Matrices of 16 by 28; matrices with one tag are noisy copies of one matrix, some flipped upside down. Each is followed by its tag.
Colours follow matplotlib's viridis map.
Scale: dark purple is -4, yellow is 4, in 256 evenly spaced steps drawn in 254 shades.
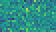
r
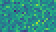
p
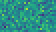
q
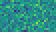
p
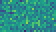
r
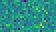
p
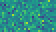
q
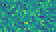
q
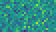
p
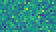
q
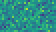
q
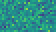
q
